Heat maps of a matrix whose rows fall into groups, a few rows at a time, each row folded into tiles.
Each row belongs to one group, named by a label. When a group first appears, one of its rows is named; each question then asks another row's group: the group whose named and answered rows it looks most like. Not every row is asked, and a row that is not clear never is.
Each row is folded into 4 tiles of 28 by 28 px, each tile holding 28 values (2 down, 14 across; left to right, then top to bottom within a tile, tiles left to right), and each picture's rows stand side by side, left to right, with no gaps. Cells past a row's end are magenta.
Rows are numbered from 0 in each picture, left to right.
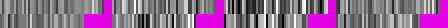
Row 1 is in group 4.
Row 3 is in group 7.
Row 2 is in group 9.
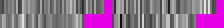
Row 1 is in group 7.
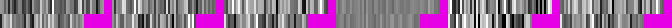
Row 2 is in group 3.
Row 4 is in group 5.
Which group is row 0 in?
9
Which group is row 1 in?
4
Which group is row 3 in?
7
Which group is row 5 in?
3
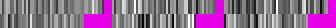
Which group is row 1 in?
4
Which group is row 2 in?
9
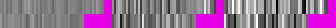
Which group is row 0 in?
3
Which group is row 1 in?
7
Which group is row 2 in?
3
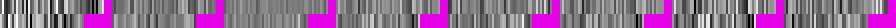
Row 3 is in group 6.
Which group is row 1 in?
4
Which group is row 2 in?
7
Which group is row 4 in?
7
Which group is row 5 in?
6
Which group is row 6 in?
6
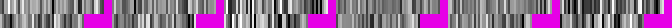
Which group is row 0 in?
3
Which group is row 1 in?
6
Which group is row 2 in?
5
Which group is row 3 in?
4
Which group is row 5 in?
9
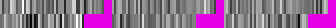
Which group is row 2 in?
5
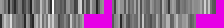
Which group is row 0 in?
9
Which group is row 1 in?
7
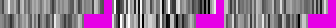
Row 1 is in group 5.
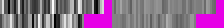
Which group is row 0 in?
9
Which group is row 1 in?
3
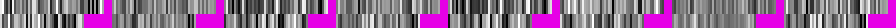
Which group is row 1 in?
6
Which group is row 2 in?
9
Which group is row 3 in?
6
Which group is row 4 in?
9
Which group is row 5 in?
3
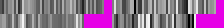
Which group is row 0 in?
4
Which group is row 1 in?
6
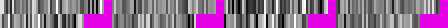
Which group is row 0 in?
5
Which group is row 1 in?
6
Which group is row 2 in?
9
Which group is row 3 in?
7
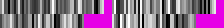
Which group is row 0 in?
9
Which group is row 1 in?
5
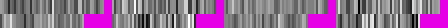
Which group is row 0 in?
9
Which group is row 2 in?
3
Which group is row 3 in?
6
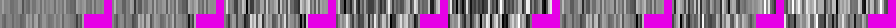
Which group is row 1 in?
6
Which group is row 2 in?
6
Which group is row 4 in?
9
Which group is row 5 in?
6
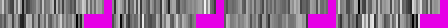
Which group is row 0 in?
6
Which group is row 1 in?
7
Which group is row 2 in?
4
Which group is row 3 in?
6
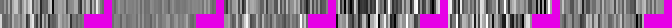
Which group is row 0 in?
3
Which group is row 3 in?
9
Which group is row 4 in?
5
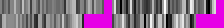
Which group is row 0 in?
4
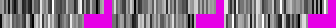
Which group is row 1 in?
6
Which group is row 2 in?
5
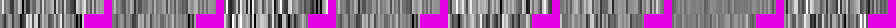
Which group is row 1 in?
6
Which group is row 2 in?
5
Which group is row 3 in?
6
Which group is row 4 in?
3
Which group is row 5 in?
3
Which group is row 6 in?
7
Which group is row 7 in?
4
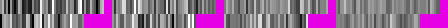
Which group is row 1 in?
4
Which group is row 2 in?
6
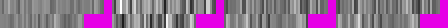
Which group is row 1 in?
3
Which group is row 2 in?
4
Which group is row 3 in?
4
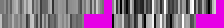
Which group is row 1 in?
9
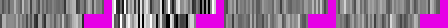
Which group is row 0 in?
4
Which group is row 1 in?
5
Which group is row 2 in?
7
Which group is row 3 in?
3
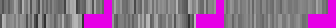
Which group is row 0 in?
4
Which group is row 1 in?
6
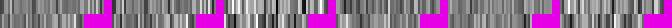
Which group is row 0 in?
7
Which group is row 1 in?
7
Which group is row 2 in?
3
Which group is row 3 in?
9
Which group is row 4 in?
6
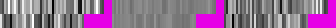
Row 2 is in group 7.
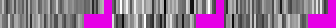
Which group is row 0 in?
5
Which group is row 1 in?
3
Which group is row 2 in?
7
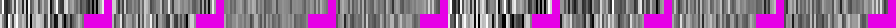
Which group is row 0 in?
5
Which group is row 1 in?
5
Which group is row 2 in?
3
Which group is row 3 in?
7
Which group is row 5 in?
9
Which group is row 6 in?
5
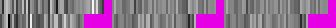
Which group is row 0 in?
7
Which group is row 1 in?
6
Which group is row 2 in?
6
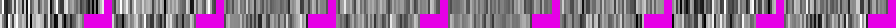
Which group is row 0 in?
5
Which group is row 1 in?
3
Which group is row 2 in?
4
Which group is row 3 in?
3
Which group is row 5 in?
6
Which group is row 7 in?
4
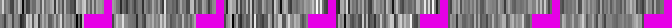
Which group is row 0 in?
6
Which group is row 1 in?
9
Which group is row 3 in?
7
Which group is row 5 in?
4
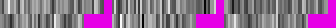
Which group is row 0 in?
3
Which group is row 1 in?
5
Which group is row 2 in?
9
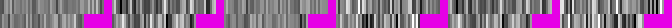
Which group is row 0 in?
7
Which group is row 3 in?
4
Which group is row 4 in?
9
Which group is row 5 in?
5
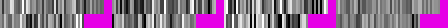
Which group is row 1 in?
9
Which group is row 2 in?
5
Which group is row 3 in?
6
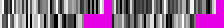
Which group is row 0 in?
5
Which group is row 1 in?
9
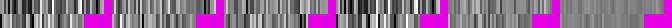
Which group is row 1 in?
5
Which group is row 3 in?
9
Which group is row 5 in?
3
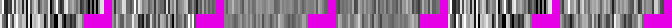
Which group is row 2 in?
3
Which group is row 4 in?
5
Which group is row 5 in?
3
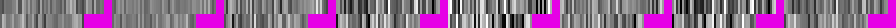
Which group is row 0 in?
4
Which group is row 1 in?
7
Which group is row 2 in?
7
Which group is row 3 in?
9
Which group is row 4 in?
5
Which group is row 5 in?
5
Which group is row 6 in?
9
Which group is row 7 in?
9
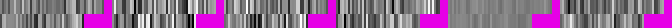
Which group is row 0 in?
4
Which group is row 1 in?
6
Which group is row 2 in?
4
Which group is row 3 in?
7
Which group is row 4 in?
3
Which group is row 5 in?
9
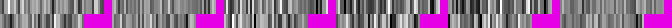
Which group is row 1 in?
5
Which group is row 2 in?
5
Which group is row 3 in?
9
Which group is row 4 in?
9
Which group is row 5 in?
6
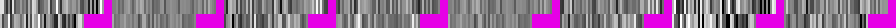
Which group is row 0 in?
5
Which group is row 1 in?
3
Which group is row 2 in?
7
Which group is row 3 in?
4
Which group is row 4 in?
3
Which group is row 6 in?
5
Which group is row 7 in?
6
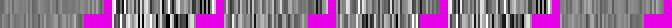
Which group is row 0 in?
7
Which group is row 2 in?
5
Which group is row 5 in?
3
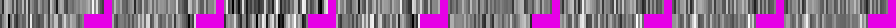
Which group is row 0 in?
7
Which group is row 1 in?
6
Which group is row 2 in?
9
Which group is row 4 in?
4
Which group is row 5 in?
4
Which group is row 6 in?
4
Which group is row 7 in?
4
